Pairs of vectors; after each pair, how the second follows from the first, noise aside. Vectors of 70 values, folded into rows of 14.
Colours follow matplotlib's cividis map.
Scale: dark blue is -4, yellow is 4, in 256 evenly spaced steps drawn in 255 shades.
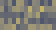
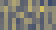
sign-scrambled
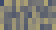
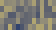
shuffled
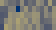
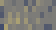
partly zeroed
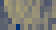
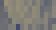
shrunk
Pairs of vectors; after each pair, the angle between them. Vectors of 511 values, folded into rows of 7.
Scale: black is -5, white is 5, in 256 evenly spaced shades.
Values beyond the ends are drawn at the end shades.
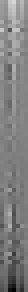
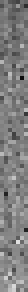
partly opposed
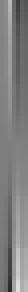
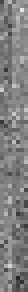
partly opposed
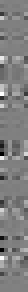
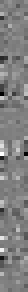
nearly opposite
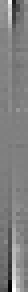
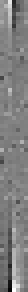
nearly parallel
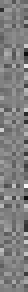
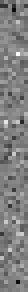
orthogonal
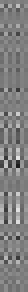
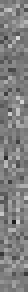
partly aligned
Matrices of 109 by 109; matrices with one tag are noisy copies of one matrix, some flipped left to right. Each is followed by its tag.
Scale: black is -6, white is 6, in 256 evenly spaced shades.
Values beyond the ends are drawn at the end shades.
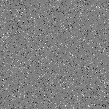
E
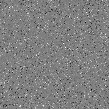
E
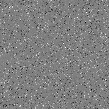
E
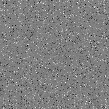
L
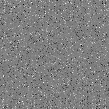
L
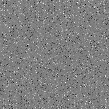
L
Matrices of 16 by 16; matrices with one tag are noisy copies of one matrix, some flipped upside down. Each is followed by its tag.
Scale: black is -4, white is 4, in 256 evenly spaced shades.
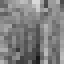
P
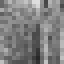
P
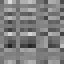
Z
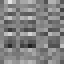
Z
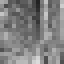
P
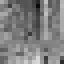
P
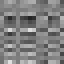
Z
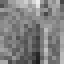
P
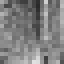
P
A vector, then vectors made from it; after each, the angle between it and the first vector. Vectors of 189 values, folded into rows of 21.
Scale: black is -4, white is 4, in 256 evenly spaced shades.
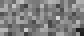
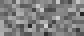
partly aligned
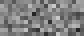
partly aligned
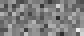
nearly opposite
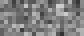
partly opposed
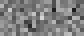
orthogonal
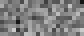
partly opposed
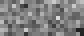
nearly parallel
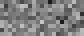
partly opposed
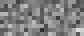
nearly opposite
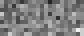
nearly opposite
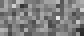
nearly parallel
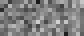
orthogonal
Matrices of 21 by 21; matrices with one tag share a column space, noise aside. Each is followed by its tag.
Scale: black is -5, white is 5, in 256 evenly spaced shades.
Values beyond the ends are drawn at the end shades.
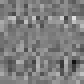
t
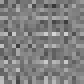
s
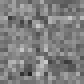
t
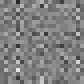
s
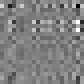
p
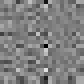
s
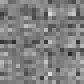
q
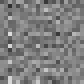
s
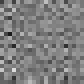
s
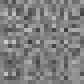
q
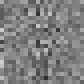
q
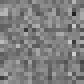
q
